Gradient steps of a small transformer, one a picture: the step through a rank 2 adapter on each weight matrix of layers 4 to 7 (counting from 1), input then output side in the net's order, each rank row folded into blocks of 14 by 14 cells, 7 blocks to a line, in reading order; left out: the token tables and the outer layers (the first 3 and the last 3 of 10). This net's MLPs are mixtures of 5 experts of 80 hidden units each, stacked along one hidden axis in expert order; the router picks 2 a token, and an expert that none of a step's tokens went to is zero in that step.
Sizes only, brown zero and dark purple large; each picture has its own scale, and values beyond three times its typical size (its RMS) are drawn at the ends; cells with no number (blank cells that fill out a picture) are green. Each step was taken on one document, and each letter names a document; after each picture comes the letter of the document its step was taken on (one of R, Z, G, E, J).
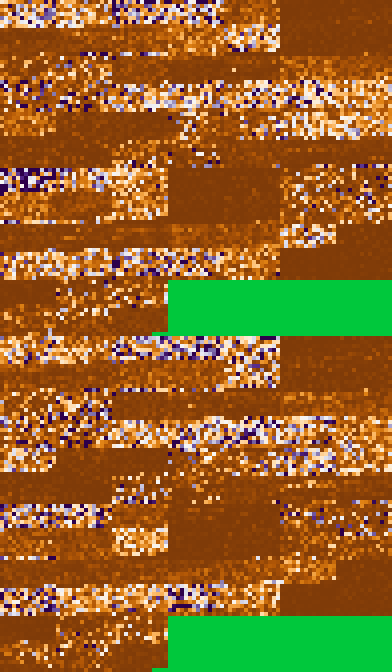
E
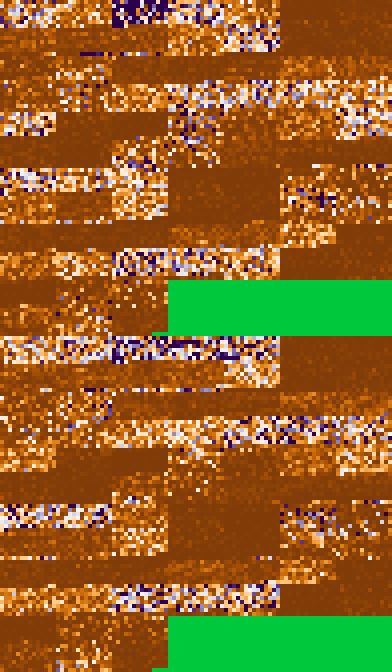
E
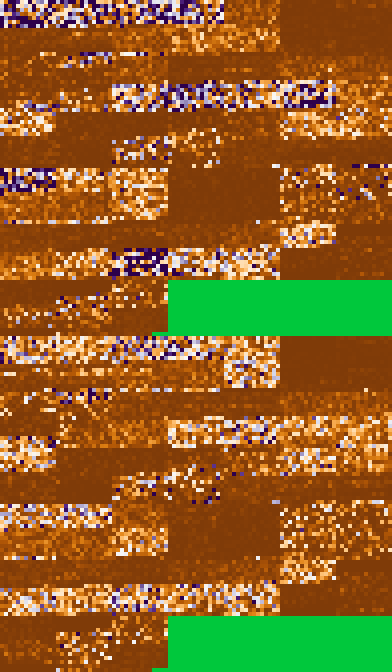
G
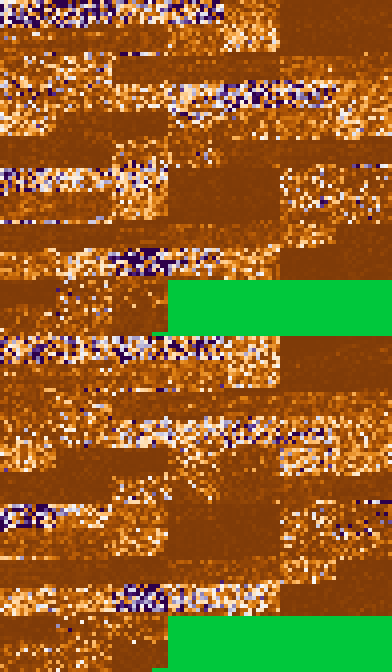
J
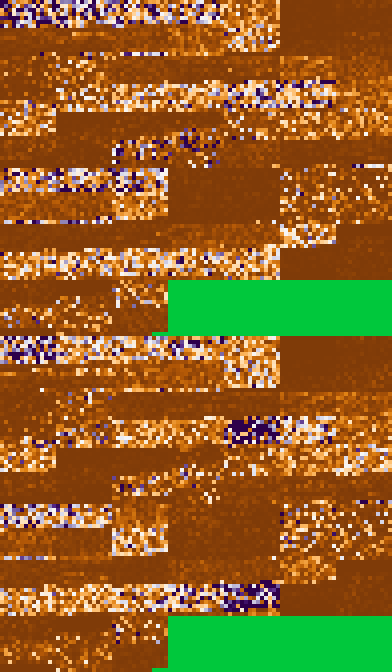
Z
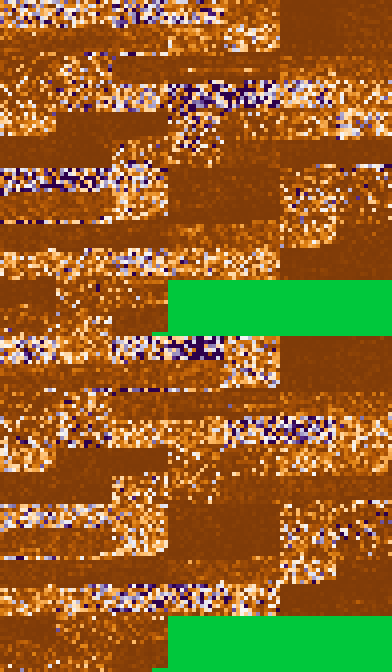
J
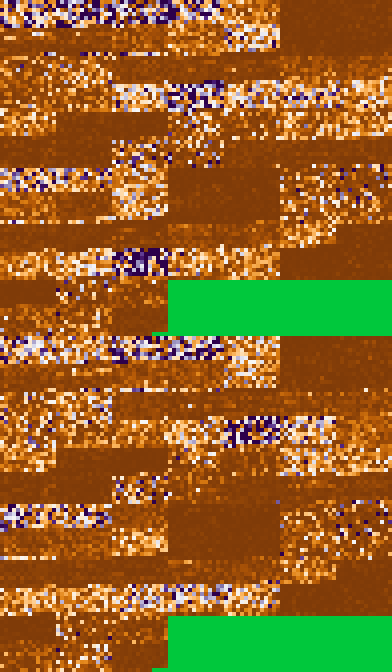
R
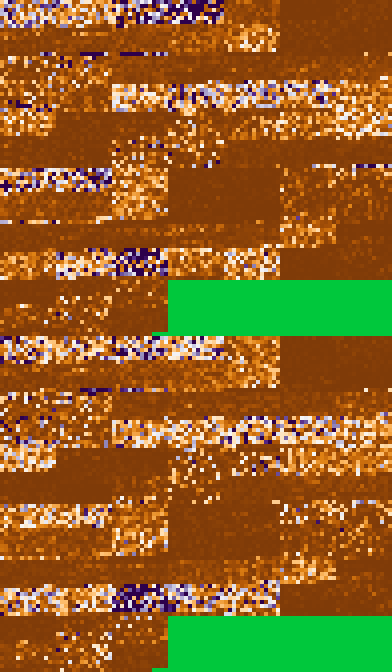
G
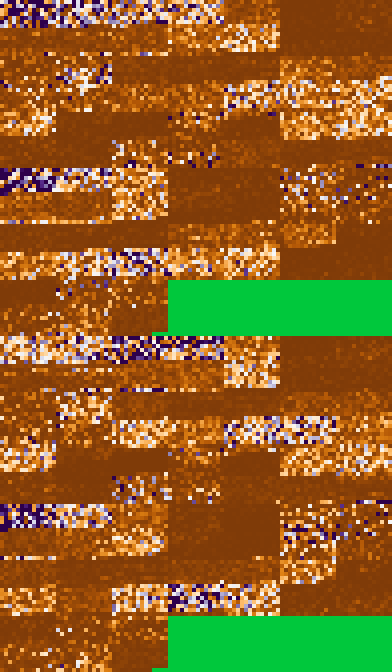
J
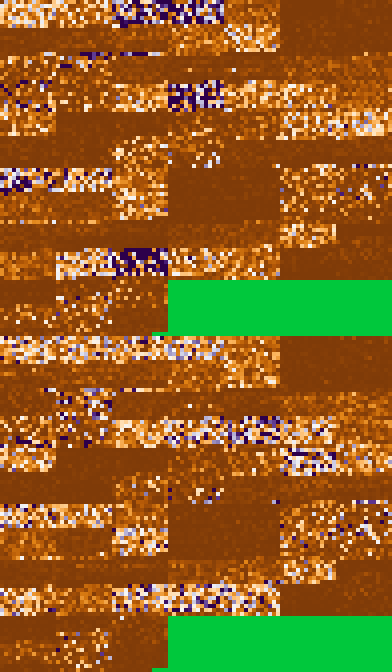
G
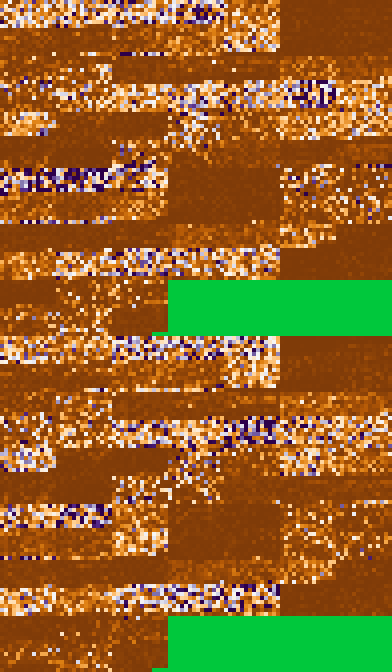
R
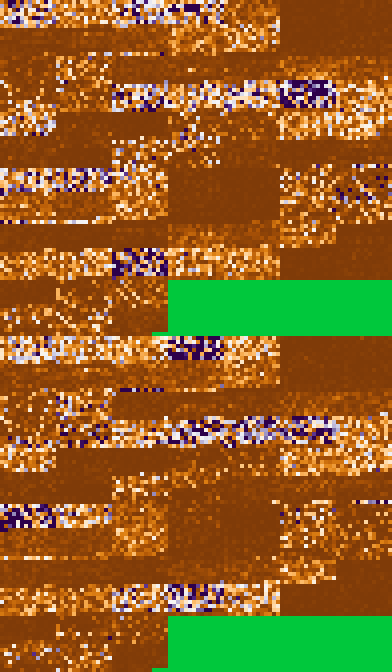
Z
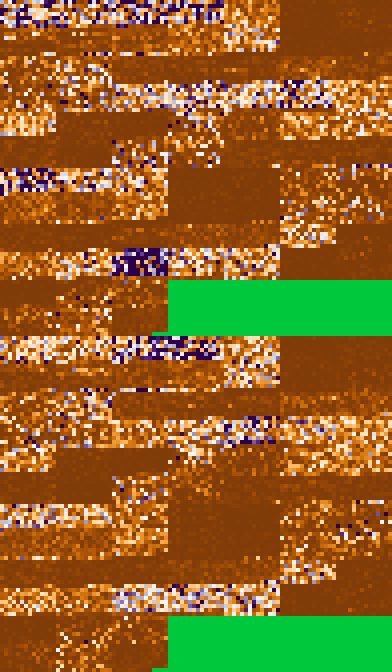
R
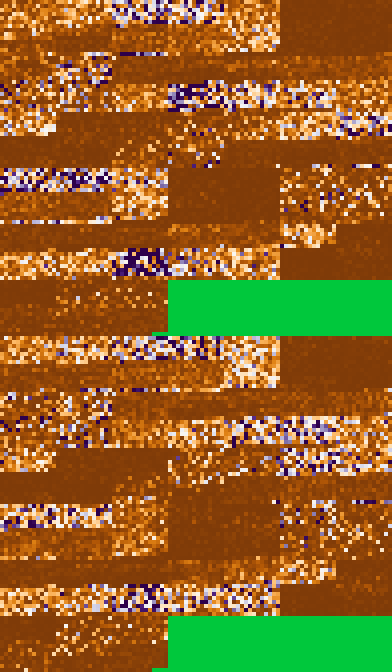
G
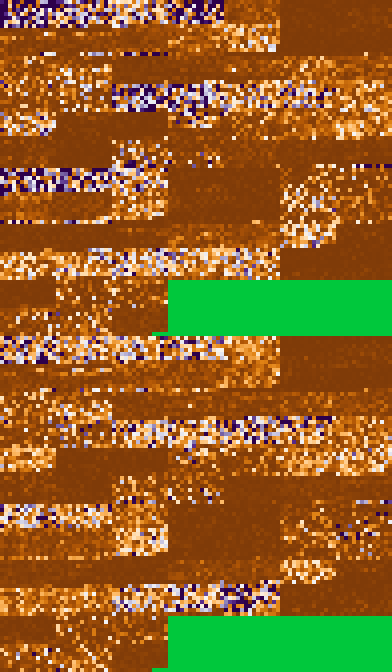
J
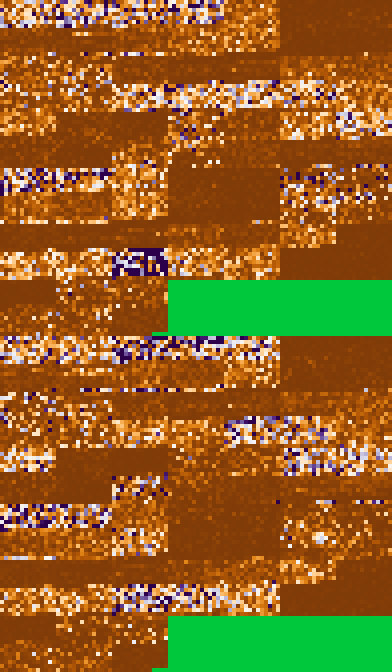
E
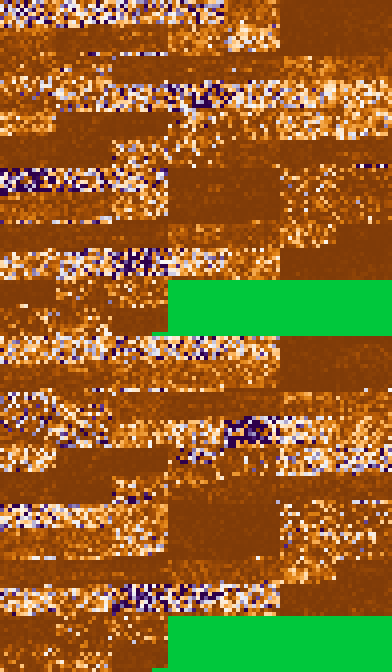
J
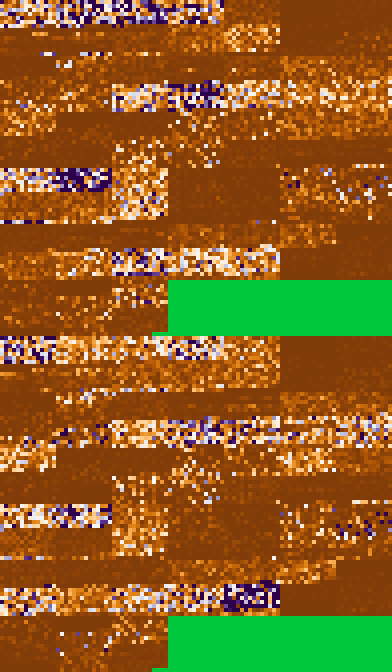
Z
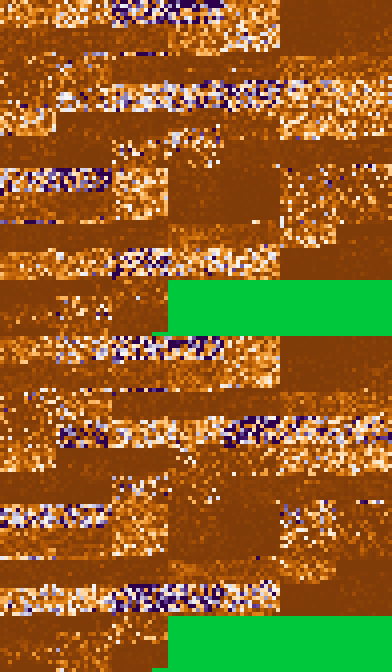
Z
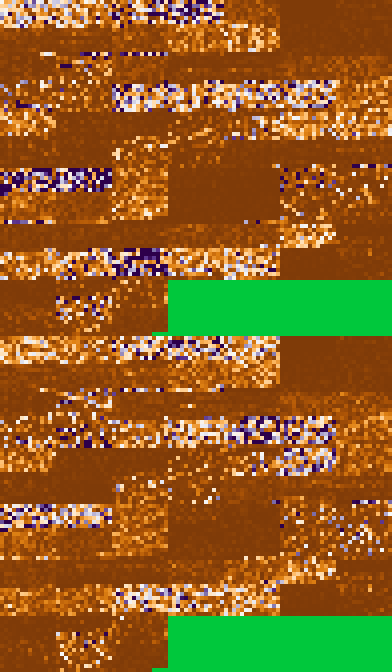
G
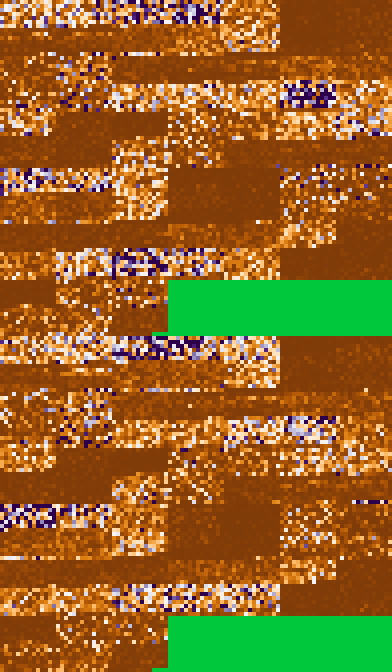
E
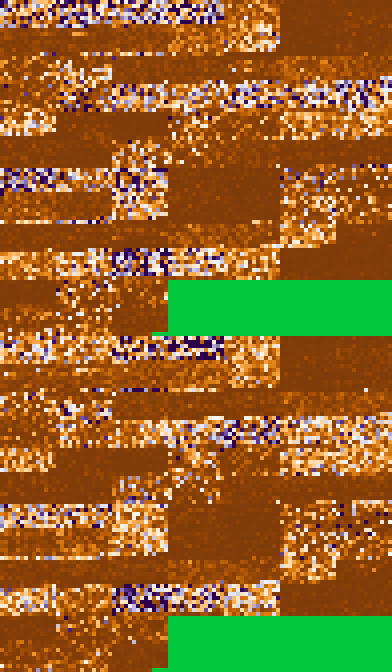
J
